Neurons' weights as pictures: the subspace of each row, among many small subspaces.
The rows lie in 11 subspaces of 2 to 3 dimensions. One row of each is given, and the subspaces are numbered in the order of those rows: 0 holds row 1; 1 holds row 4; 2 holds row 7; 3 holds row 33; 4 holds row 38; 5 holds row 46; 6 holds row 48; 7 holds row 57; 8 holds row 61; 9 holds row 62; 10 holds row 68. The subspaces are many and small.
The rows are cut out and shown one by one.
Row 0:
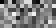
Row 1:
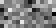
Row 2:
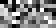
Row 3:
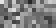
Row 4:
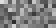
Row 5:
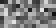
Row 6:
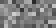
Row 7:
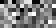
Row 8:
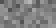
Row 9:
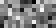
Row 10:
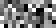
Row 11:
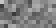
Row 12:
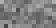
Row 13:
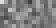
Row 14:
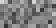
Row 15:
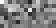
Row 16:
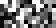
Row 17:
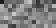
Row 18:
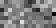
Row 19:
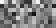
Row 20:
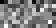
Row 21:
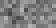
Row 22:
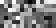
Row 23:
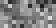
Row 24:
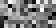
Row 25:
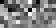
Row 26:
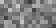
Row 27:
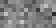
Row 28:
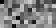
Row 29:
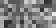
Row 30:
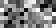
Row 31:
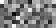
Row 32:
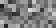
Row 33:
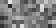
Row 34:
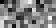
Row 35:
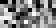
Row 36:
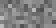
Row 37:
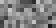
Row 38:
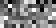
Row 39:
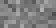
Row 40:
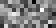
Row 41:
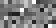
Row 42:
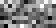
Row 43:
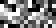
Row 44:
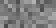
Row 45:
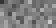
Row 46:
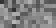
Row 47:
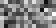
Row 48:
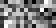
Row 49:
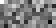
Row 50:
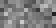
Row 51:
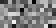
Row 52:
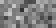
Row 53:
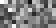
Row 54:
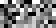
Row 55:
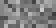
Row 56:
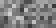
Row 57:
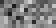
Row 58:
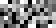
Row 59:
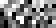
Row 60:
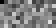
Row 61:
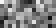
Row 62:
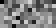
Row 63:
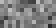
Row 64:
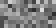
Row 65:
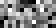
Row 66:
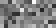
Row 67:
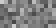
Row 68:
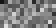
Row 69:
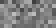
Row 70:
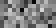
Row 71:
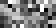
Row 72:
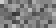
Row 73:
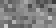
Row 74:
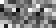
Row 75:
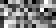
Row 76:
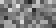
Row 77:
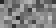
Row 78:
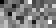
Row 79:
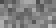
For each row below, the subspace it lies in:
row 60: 10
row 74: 3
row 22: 5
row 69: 2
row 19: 2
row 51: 1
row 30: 0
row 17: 4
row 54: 2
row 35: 1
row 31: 9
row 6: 2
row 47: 6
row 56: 7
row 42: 3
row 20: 10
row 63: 8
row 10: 3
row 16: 8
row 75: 6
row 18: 0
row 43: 4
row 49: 10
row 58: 7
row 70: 10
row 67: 1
